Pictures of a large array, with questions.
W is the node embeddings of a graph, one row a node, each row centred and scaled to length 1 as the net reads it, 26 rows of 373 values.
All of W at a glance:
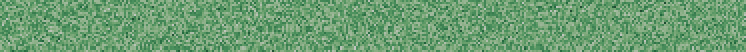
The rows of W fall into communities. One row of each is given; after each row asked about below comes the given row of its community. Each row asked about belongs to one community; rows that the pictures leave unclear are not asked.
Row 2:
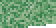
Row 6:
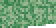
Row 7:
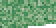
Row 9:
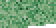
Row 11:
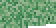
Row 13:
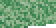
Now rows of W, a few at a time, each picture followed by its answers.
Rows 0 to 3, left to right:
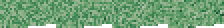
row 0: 9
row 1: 11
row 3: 7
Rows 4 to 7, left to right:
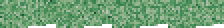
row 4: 13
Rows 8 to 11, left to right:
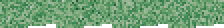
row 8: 2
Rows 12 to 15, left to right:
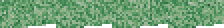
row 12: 6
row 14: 13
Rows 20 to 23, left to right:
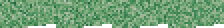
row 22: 7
